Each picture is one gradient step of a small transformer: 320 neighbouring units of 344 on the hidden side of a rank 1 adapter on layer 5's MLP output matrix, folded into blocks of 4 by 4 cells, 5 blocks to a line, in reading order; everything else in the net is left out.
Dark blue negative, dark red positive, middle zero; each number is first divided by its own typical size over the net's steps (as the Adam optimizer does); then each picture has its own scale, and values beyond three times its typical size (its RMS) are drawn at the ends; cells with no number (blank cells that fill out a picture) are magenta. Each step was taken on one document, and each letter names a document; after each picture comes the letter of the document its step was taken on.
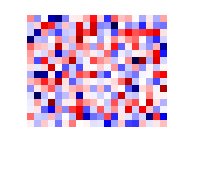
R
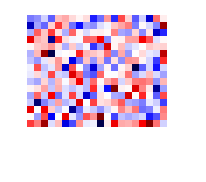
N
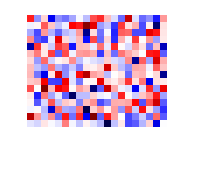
R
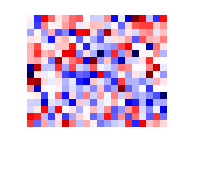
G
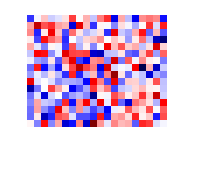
G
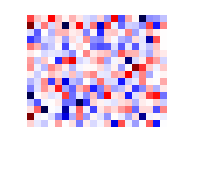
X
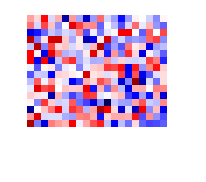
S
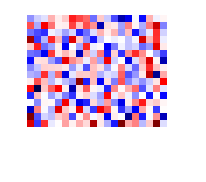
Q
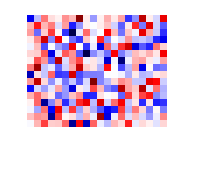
G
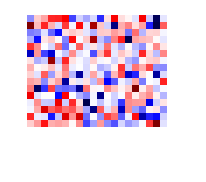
X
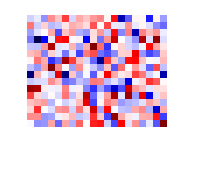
Q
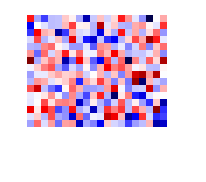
S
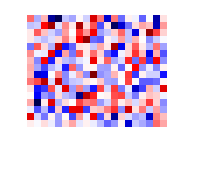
R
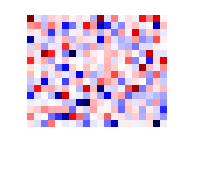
X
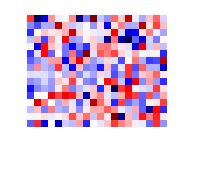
N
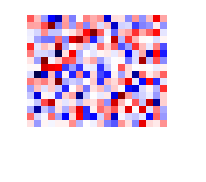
R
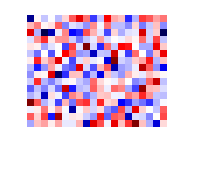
G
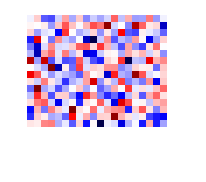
Q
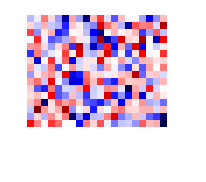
S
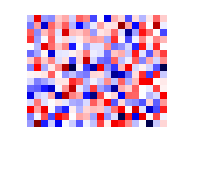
N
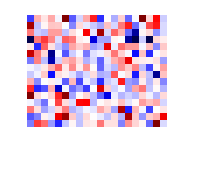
X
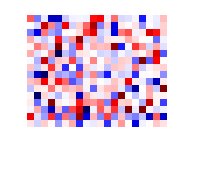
R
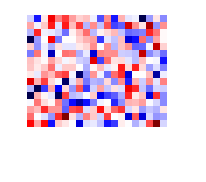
X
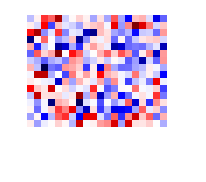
R
